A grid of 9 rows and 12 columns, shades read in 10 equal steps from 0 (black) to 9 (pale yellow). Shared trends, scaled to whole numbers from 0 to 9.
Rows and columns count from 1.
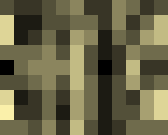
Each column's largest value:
9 4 5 5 5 7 5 2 5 7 6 8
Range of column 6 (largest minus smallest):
3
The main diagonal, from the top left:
3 1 2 5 5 7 4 1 2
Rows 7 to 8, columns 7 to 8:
4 1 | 4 1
